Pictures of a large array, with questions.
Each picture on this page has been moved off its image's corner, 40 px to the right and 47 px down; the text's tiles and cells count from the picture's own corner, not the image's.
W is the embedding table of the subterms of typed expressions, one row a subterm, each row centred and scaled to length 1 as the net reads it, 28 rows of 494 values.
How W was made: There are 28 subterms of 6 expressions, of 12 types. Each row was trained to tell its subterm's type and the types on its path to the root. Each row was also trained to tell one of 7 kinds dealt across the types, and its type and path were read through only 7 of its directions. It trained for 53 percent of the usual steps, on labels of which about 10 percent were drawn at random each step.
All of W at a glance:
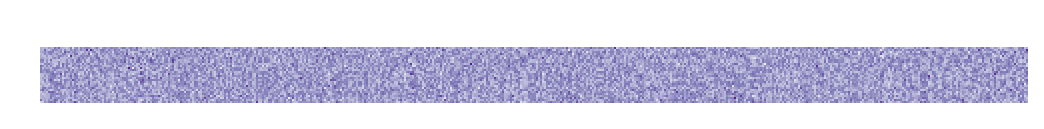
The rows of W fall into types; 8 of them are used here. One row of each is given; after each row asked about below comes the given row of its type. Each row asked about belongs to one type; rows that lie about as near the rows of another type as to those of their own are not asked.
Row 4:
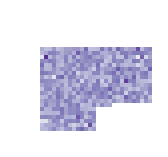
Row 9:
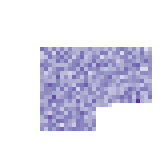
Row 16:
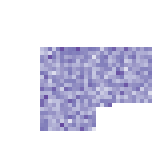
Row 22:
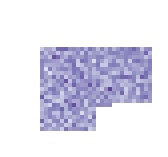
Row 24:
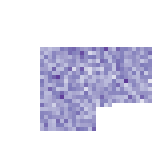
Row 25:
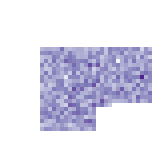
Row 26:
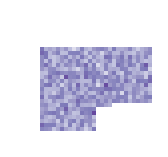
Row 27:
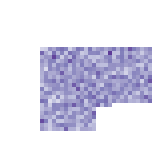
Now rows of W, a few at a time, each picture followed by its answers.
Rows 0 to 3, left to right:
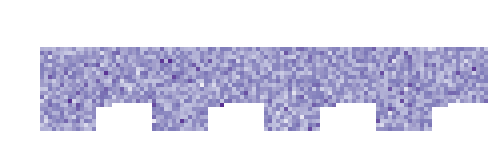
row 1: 26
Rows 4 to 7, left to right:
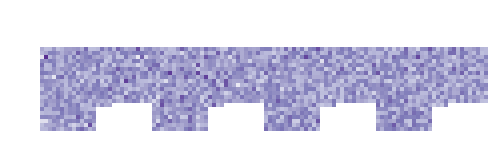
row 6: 9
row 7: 9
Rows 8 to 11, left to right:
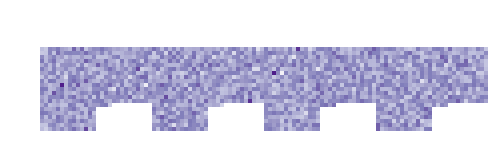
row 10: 26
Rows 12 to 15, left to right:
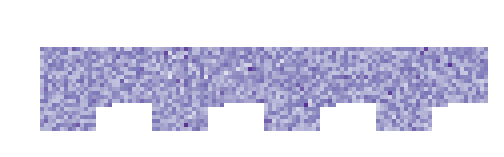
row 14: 27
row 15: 22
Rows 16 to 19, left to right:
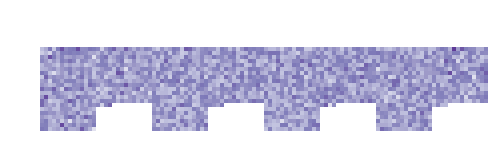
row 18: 25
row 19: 25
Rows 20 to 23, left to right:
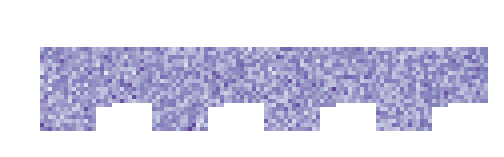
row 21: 9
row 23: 25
